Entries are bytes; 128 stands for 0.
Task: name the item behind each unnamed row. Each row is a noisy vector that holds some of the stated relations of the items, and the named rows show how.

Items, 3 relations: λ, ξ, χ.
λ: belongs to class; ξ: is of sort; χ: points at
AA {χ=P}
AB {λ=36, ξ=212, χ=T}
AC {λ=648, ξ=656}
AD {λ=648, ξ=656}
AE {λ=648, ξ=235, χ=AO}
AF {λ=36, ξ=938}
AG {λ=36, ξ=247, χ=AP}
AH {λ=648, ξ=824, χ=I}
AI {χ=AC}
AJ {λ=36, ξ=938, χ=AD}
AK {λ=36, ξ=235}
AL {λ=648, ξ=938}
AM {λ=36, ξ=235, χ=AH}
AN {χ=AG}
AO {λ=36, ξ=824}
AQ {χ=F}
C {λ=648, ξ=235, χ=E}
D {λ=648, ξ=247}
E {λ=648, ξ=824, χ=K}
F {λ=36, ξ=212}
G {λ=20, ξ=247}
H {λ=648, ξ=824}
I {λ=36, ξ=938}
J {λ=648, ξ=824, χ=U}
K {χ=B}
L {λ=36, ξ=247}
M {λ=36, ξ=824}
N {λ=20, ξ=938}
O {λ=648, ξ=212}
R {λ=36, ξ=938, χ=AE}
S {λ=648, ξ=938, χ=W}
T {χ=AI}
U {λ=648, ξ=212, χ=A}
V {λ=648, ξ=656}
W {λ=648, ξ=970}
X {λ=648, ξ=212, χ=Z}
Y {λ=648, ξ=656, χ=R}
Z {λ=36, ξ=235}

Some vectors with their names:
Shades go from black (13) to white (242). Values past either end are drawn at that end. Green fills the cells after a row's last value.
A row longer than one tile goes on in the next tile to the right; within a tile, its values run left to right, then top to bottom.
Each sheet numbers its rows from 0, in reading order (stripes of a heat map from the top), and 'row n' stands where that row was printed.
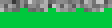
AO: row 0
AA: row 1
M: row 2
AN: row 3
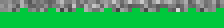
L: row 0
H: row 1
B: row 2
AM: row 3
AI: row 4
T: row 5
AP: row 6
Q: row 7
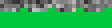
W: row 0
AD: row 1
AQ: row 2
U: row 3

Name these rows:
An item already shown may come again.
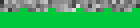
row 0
C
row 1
AN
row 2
AJ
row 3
Z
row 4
N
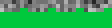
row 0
AO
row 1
AE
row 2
F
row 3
AD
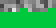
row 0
S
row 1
R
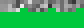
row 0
AJ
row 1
P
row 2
I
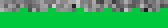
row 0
M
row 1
X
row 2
AB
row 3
I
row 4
J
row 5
A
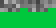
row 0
E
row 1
V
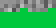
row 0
AG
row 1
AF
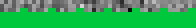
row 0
G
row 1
G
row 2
X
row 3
Y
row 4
AC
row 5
C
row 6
AK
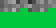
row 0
AL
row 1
U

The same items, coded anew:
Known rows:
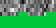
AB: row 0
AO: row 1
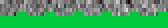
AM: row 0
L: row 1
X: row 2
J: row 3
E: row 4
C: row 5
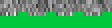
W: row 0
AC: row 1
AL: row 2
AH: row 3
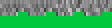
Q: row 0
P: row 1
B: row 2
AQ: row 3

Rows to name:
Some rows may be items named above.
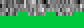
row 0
R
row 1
E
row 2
AJ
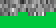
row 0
F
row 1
W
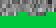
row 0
S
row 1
AG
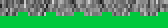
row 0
R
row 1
AO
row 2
J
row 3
J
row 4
M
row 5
G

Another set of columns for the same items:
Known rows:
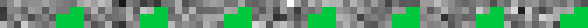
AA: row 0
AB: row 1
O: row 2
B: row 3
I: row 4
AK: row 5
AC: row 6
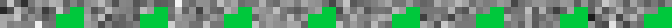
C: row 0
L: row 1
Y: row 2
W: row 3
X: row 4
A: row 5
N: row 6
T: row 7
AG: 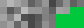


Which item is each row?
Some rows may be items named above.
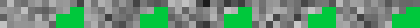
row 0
W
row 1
I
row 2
AB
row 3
AO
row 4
AF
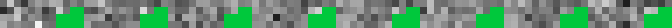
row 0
C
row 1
AM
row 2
G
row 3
F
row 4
AJ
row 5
S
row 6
R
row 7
AB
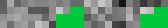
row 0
AE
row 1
AB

